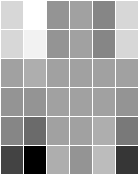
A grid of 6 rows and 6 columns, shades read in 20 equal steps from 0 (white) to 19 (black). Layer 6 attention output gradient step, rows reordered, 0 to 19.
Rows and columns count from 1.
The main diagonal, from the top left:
3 1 7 7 6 15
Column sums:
44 45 43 43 43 46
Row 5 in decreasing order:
11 10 9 7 7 6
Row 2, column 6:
3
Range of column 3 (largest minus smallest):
2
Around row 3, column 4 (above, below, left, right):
7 7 7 7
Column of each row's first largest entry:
5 5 1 1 2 2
